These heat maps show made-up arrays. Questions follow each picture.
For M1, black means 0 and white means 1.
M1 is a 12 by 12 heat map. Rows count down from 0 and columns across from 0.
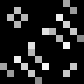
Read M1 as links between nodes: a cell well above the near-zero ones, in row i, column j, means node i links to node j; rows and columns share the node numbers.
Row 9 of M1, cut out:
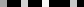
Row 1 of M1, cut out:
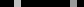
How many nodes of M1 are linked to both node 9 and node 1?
1
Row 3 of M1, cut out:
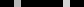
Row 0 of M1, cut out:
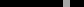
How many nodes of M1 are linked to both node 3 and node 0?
1
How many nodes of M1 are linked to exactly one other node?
3
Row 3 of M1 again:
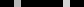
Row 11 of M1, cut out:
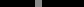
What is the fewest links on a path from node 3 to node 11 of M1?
4
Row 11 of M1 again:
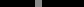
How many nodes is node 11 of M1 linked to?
1
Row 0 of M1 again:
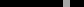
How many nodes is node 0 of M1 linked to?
1
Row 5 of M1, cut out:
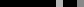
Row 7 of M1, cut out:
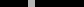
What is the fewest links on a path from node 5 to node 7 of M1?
6
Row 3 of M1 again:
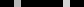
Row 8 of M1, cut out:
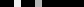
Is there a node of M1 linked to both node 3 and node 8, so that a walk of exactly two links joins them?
yes
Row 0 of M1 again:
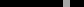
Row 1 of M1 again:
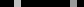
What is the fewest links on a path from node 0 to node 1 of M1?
3
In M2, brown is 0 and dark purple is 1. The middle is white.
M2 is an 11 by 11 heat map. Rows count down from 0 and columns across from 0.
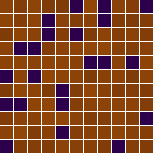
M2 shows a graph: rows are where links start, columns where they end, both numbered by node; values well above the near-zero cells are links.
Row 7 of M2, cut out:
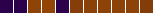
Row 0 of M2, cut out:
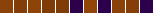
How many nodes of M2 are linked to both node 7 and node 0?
0
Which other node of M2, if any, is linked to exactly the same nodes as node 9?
node 6
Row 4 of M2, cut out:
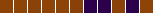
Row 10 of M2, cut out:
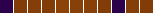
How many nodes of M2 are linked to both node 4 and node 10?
0
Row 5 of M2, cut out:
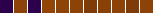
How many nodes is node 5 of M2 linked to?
2
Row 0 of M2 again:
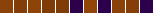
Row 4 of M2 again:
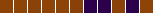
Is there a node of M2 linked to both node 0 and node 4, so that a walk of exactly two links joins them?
yes
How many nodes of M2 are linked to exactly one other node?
3
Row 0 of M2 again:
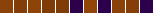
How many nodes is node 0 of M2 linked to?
3
